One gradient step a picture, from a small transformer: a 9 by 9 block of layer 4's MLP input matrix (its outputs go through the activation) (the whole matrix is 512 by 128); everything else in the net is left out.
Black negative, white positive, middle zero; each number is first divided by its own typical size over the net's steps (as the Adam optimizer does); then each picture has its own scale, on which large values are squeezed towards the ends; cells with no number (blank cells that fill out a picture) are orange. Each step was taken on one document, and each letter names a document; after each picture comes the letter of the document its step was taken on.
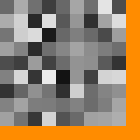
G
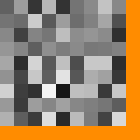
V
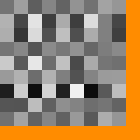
V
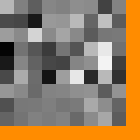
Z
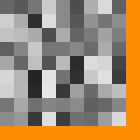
G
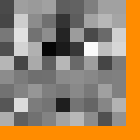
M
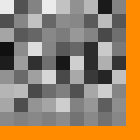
Z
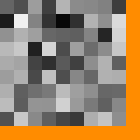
M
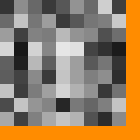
M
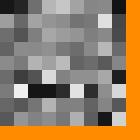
V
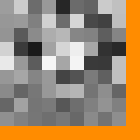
M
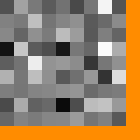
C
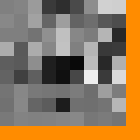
C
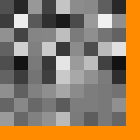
M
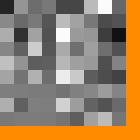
C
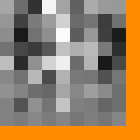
C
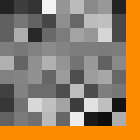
V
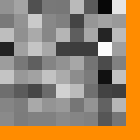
Z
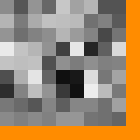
C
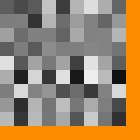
V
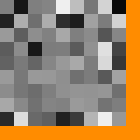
M
